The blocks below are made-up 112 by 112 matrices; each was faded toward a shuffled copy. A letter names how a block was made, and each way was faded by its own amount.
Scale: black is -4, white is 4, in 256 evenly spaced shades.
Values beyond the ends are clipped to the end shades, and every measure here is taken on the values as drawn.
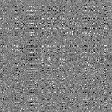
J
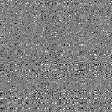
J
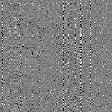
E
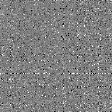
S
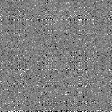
J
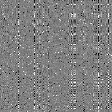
E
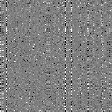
E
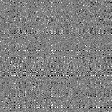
J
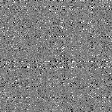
S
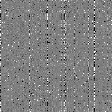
E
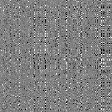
E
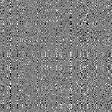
E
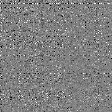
S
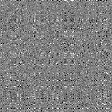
J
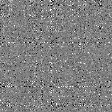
S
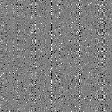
E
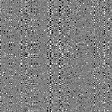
E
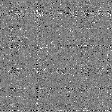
S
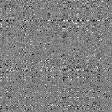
J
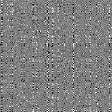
E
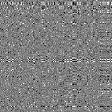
J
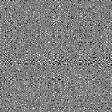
J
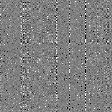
E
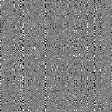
E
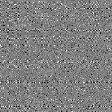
J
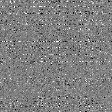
S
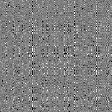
E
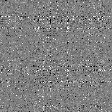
S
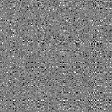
J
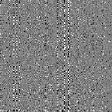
E
